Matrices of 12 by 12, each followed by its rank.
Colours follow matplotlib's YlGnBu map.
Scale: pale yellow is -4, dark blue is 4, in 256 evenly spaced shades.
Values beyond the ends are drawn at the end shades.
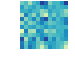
two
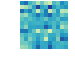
two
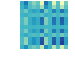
one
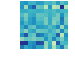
two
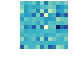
two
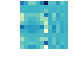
two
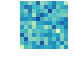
full rank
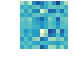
two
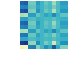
one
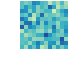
full rank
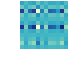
one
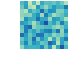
full rank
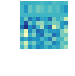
two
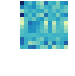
two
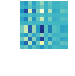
one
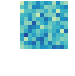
full rank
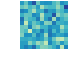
full rank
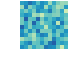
full rank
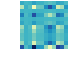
one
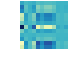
one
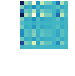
one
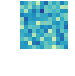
full rank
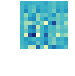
two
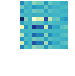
one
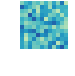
full rank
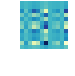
one
